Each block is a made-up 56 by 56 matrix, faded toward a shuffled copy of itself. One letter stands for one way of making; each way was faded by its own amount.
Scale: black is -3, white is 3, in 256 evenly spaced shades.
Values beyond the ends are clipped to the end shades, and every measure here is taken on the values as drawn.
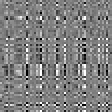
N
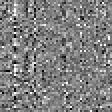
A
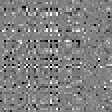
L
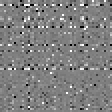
L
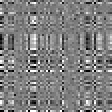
N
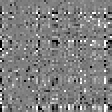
L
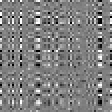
N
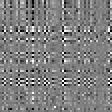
N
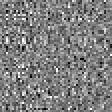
A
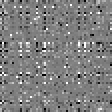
L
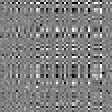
N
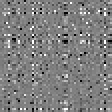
L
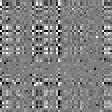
N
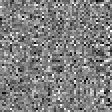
A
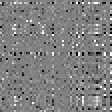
L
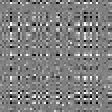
N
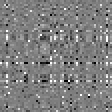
L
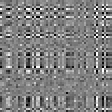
N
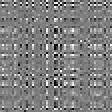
N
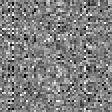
A
